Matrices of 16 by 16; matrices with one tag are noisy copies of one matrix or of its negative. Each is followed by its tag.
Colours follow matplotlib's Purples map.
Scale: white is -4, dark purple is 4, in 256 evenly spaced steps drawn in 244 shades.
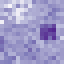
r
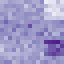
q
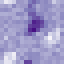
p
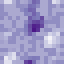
p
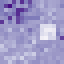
r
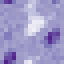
p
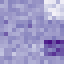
q
